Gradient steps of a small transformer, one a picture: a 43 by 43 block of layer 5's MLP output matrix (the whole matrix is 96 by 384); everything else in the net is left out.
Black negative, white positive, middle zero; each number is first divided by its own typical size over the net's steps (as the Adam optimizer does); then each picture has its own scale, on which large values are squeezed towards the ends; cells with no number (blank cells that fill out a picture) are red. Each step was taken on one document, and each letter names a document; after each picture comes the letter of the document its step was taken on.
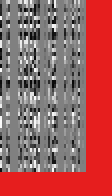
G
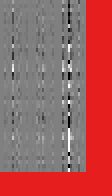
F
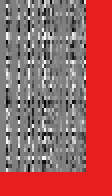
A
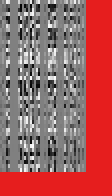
G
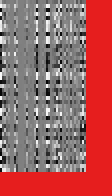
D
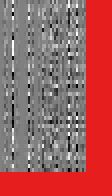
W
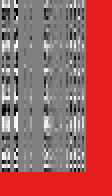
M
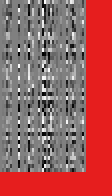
A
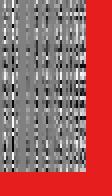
D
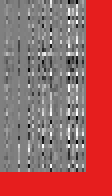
W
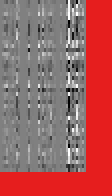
W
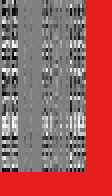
M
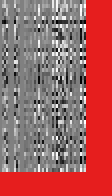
D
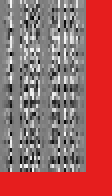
G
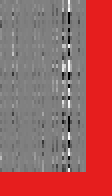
F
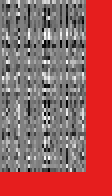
A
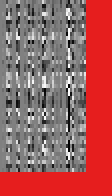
A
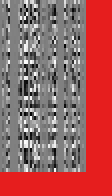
G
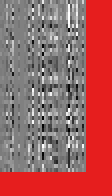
W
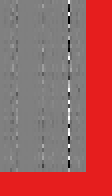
F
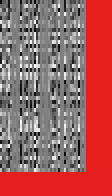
G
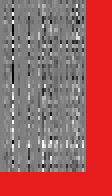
W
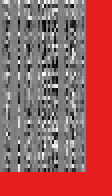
A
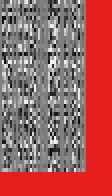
G
